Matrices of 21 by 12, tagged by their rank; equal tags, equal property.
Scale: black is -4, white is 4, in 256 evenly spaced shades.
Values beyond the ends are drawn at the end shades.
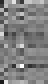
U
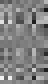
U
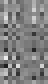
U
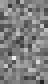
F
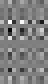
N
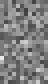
F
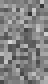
F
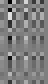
N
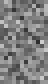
F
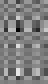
N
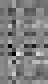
U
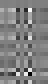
N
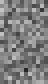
F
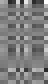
N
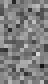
F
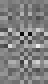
U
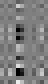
N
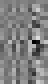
U
